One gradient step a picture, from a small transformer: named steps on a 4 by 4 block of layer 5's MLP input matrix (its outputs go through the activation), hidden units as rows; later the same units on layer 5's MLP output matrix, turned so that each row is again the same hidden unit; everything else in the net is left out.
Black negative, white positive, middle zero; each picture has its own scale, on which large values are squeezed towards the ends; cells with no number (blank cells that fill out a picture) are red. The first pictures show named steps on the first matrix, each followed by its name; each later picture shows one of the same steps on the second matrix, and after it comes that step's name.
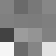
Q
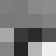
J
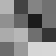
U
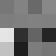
J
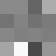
U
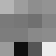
U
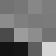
Q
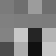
J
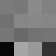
Q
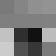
J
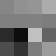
J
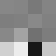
Q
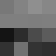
J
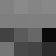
J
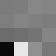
Q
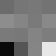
U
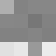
U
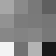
U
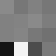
Q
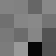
Q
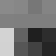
J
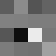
J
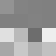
J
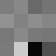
U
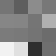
U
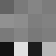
U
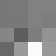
Q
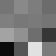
Q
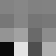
Q
